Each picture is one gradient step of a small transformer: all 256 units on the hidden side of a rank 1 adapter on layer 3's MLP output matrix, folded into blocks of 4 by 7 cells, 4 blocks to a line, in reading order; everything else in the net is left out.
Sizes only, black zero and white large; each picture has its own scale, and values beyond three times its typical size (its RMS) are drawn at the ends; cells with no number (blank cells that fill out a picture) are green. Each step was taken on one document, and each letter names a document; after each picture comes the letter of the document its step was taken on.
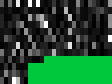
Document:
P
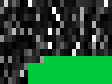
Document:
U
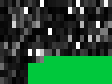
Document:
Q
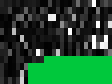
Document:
Q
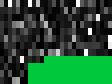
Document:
P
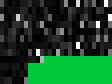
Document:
Q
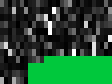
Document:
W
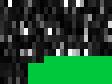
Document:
P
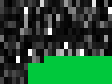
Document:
W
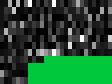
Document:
P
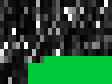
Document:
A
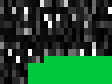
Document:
W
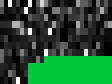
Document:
P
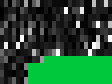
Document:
A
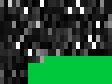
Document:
Q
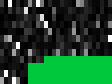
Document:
P
